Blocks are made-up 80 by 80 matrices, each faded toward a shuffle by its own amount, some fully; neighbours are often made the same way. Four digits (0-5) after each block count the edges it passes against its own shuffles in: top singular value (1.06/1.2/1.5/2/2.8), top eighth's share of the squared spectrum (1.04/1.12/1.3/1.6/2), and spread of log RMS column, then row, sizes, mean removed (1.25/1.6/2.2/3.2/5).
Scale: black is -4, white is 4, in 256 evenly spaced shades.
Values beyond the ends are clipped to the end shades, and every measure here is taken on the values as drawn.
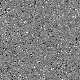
0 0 0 0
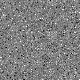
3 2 1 0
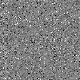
3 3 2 1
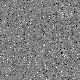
2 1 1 0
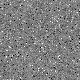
0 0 0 0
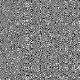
4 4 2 1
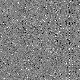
3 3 2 0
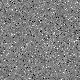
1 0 0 0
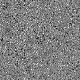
3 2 1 0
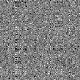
4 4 2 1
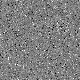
1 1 0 0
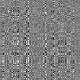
5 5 4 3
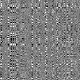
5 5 4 2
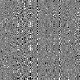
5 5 3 2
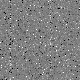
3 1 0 0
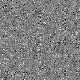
3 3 2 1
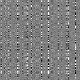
5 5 4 2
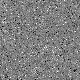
0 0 0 0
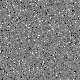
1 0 0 0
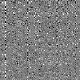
4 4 3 1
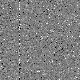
3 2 1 0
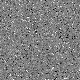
1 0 0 0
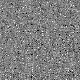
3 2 1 0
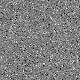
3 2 0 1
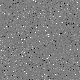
0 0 0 0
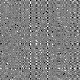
5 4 3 3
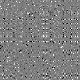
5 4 2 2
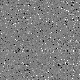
3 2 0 1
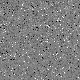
1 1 0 0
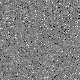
3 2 0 1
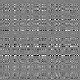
5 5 3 4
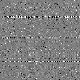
4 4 1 3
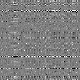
5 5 2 3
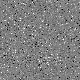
2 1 0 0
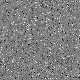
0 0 0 0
